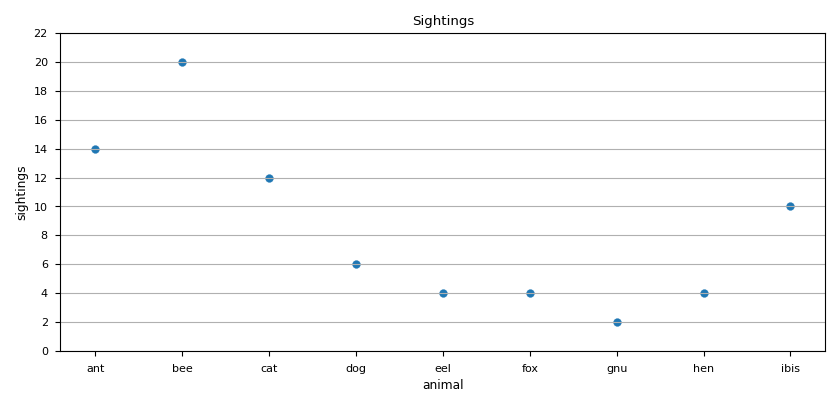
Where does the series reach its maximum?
bee
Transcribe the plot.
Title: Sightings
x-axis: animal, ticks ant bee cat dog eel fox gnu hen ibis
y-axis: sightings, ticks 0 2 4 6 8 10 12 14 16 18 20 22
Values:
14 20 12 6 4 4 2 4 10
